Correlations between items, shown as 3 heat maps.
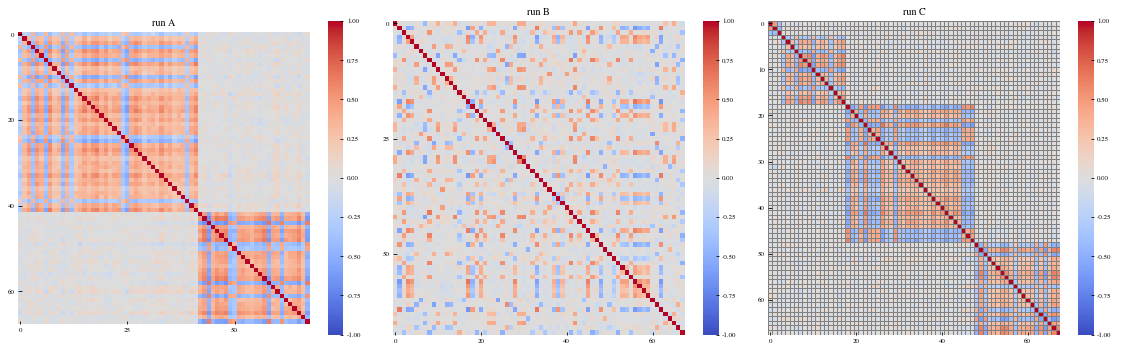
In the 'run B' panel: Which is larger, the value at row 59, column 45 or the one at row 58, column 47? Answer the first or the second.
the first
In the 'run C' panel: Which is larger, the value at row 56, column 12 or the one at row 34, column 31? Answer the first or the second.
the second
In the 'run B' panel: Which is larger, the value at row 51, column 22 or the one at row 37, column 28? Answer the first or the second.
the second
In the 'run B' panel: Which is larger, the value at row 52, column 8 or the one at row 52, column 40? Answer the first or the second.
the first
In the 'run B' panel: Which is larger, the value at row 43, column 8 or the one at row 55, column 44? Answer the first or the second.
the first
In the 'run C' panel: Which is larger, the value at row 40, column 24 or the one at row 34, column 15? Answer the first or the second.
the second
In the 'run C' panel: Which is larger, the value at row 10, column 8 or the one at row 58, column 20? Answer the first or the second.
the second
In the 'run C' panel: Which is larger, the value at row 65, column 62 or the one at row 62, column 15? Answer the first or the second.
the second
